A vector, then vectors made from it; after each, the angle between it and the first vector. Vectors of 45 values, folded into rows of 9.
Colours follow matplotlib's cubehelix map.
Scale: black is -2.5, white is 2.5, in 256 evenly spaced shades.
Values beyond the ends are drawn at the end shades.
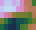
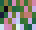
partly opposed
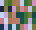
orthogonal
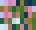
orthogonal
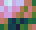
nearly parallel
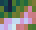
nearly opposite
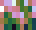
partly aligned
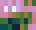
nearly parallel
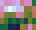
nearly parallel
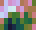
nearly parallel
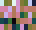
partly aligned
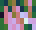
partly opposed
